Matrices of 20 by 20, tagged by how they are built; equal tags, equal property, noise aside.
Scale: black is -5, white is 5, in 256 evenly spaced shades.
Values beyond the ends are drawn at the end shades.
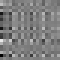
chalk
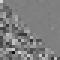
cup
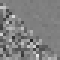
cup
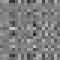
chalk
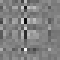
chalk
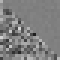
cup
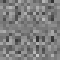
chalk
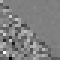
cup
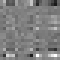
chalk
